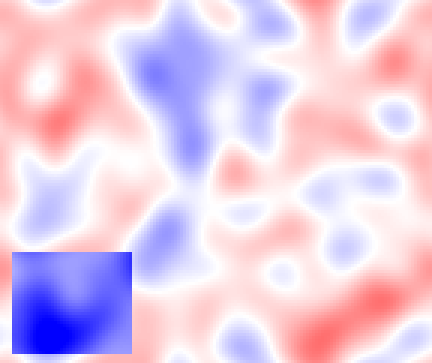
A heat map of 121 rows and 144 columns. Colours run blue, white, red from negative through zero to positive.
The values are skewed, with a long tail toward low values. No regular stripes run through it. The ninth with the lowest average is the bottom left. An odd patch, lower than its surroundings, sits in the bottom left.
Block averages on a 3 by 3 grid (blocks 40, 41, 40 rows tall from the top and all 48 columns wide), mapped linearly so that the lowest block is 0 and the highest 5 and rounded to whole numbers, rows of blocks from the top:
524
434
045
